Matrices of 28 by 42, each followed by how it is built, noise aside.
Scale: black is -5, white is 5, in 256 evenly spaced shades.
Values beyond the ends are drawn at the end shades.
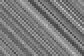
Toeplitz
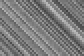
Toeplitz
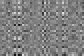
low rank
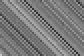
Toeplitz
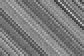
Toeplitz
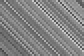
Toeplitz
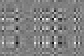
low rank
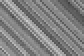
Toeplitz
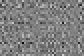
low rank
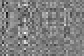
low rank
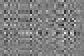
low rank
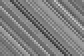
Toeplitz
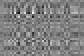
low rank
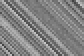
Toeplitz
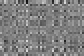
low rank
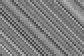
Toeplitz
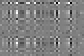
low rank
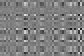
low rank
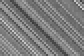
Toeplitz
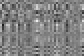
low rank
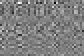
low rank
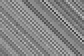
Toeplitz
